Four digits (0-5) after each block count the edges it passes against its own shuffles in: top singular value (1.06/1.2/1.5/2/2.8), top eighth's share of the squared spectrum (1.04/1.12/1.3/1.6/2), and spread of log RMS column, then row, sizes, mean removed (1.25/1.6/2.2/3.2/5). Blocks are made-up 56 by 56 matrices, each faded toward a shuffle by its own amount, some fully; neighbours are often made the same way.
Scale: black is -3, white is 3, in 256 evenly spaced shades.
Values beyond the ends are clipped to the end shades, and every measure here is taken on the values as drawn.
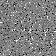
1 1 0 0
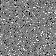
0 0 0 0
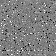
2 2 0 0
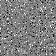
3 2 1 1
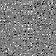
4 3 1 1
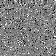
3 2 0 1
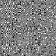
4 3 2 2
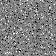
1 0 0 0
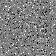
2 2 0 0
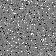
0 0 0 0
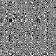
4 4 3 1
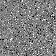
2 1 1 0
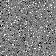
0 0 0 0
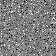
2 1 1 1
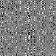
4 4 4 2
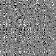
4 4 3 2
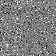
2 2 1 0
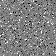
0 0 0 0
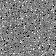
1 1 0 0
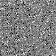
2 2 1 0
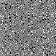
3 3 2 1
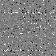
3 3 1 1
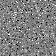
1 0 0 0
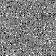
3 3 1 1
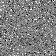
2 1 0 0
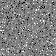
0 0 0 0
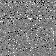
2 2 0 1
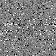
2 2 0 2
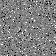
0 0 0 0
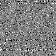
2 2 0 3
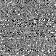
1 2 0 3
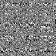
3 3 1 3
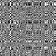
5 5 3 3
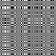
5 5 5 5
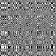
5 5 3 3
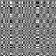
5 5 4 4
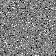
1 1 0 0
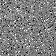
2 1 0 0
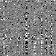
4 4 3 2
